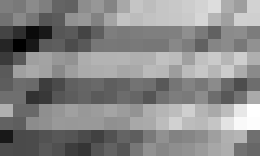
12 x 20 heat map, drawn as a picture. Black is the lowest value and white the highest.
Mirror symmetry: none. Ninth with the lowest average: top left. Stripes: horizontal, repeating 3 times. Slope: up to the right. Ninth with the highest average: bottom right.
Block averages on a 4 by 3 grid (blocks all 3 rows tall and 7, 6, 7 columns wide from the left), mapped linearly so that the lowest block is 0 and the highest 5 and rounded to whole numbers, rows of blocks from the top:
0 4 5 / 1 4 4 / 1 2 3 / 0 2 5
